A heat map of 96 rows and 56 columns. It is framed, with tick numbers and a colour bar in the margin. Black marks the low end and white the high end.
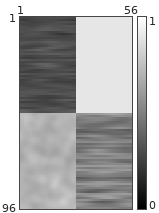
The table splits into 2 rows of 2 panels. Panel 1,1: low, streaked across, faint in contrast. Panel 1,2: very high, flat. Panel 2,1: high, blotchy, faint in contrast. Panel 2,2: middling, streaked across.
